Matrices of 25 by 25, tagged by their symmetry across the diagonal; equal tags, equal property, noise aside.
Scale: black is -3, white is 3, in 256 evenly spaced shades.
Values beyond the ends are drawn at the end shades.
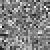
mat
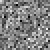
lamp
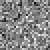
lamp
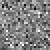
mat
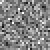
lamp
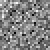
lamp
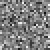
mat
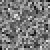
lamp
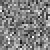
mat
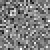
lamp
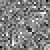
lamp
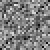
lamp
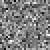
mat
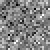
lamp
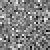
lamp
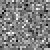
mat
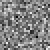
lamp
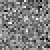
mat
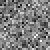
lamp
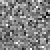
mat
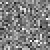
mat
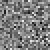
mat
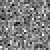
mat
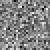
mat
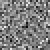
lamp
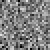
mat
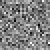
mat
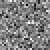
mat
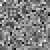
lamp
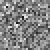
lamp
